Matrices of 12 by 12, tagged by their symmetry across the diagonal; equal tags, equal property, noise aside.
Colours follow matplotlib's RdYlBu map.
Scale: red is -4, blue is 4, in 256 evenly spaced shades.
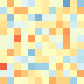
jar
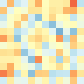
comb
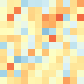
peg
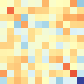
comb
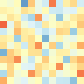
jar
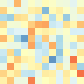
peg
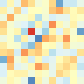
comb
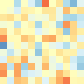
jar
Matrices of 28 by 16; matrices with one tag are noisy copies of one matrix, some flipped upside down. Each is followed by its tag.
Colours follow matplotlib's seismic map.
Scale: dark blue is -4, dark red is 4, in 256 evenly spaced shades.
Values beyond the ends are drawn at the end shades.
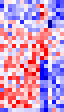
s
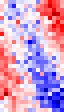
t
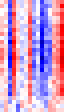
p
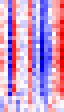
p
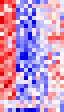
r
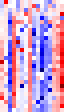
p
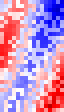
t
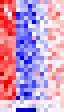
r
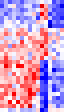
s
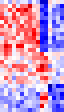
s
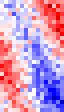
t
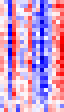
p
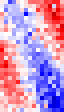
t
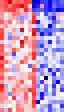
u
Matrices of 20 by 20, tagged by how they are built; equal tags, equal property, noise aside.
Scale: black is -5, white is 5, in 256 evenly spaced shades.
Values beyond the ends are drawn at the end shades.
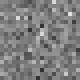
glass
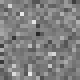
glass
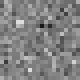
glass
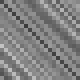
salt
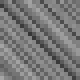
salt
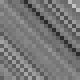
salt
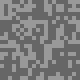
glass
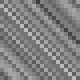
salt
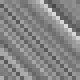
salt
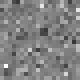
glass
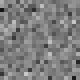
glass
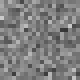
glass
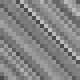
salt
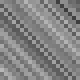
salt
